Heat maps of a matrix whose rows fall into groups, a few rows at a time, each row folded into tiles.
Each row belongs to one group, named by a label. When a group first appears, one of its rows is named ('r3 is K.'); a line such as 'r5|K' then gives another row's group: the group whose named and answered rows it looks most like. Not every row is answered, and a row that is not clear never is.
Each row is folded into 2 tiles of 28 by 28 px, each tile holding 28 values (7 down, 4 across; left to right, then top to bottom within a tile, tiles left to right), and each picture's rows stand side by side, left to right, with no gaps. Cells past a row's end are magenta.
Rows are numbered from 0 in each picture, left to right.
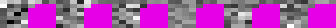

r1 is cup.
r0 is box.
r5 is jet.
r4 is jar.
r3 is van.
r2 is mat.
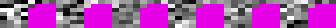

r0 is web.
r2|box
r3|jet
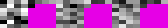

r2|van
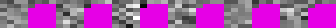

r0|van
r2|mat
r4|van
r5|web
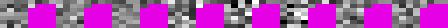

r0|box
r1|jar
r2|van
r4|cup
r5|jar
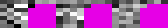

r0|mat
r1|jar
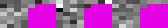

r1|box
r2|jet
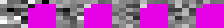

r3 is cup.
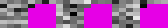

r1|box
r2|mat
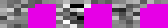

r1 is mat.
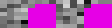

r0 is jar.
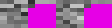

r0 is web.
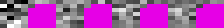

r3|web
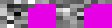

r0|box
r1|web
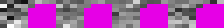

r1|jet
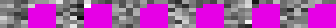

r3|van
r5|cup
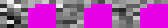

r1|box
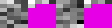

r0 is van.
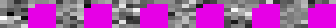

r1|mat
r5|van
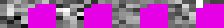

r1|web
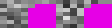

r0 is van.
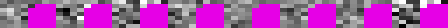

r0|web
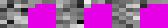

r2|mat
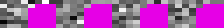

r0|jar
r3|cup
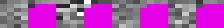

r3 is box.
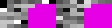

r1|cup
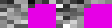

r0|van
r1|jet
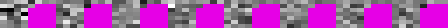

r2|van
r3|box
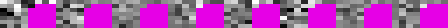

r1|mat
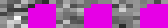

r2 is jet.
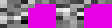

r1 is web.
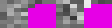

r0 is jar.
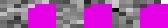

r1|van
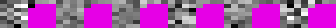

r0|mat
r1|mat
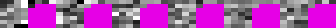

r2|jar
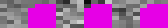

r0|van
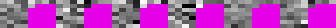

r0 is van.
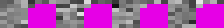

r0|van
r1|web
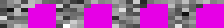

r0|cup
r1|jet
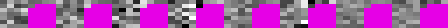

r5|van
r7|van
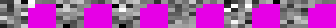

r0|cup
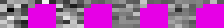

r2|web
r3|jet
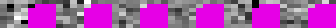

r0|jar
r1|cup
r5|jar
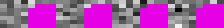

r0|cup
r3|jet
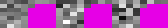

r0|jet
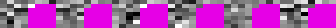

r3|jet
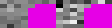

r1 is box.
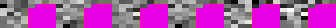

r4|van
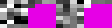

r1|cup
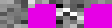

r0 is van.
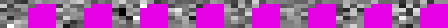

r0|jet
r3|web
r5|web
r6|cup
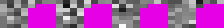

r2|jet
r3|van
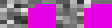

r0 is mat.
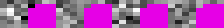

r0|web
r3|box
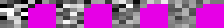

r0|web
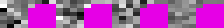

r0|box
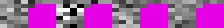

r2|van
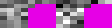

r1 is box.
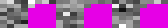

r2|jet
